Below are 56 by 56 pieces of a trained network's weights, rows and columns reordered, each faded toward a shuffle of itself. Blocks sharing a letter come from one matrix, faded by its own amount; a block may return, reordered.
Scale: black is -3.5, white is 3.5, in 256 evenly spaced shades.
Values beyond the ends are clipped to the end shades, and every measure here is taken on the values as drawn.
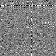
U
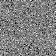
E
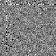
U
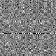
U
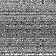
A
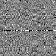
U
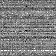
A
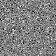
E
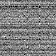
A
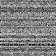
A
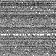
A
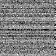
A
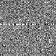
U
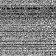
A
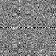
U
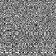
U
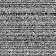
A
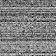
A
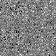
E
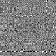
U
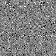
E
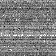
A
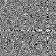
U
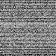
A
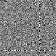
U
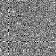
U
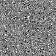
E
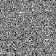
E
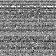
A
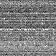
A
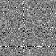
U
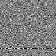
U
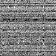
A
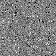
E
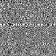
U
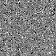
E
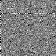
U
